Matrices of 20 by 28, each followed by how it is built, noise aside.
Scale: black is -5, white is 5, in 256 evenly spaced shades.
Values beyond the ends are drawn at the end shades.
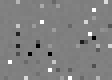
sparse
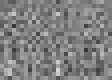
low rank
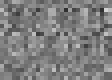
low rank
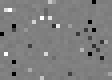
sparse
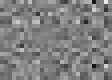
low rank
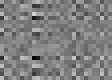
low rank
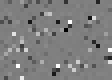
sparse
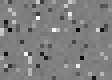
sparse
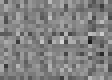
low rank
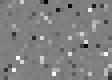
sparse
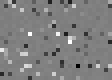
sparse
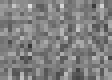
low rank
